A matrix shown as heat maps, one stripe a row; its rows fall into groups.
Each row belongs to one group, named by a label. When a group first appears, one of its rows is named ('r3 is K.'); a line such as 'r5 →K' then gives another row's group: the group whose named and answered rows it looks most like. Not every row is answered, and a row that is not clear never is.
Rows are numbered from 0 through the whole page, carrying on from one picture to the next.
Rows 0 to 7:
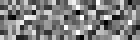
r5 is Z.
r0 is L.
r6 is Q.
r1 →Q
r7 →L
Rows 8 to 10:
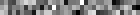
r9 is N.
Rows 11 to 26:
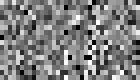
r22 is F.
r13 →N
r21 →Z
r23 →Z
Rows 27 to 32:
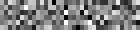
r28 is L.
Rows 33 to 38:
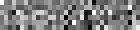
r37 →F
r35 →F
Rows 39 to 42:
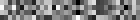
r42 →Q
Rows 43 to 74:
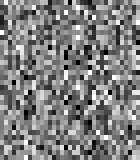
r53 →L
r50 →Q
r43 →F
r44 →Q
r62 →F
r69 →L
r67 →F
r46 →N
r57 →Z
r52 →F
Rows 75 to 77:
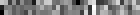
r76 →N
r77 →N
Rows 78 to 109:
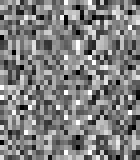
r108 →Z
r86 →Q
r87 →Q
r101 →Z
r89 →Z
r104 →L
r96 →Z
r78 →Z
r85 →N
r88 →F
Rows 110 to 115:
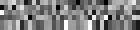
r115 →Z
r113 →N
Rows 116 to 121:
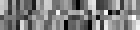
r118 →N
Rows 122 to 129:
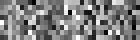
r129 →Q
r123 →Z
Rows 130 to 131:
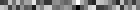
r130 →Q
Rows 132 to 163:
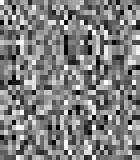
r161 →Z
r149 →Q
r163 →F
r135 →F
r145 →Z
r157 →F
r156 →F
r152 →Z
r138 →N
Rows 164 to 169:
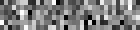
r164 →N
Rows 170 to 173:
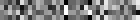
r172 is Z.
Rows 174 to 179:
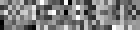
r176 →L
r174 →F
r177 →Q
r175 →Q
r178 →N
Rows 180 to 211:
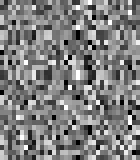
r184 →F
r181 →Q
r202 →F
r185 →Q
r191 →F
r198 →N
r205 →F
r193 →F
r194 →Q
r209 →N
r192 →L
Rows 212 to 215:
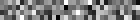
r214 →Q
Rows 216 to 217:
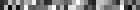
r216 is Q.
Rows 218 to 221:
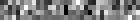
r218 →Q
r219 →L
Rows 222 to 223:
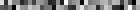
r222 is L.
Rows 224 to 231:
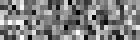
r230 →Q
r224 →F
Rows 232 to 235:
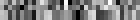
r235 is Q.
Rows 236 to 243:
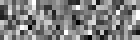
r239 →N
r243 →F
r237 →Q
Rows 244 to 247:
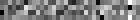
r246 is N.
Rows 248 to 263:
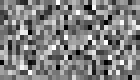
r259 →F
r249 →F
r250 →Q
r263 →F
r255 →Z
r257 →L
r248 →N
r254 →N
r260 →L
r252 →L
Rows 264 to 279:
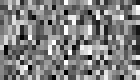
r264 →Z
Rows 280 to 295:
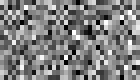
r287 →Q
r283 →L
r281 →L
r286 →F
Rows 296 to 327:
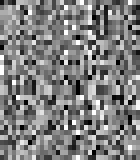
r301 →F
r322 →Q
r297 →Z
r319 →F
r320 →F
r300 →Z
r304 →Q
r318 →F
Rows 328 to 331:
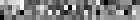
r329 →F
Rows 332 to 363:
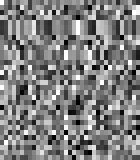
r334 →N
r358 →L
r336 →Q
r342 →Z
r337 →Q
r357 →Z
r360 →F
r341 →N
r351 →L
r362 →F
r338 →Q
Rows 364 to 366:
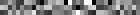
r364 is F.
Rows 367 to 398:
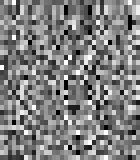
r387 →Z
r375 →N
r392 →L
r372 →F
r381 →Q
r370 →F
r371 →L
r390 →Z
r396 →F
